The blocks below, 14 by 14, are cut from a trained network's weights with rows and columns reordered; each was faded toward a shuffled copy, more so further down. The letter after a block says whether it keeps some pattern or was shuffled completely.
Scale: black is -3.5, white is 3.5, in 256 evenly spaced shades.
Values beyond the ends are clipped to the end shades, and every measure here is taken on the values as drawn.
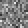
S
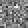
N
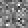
N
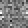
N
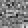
S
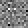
S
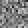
N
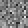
S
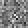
S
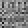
N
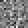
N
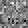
N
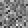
S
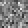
S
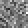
S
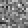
S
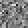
S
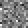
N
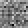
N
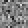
N
